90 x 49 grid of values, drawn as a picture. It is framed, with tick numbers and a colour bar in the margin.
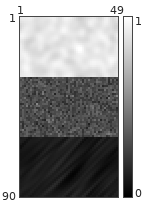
The table splits into 3 rows of 1 panel. Panel 1,1: very high, blotchy, faint in contrast. Panel 2,1: low, fine-grained. Panel 3,1: very low, slanting up to the right, faint in contrast.
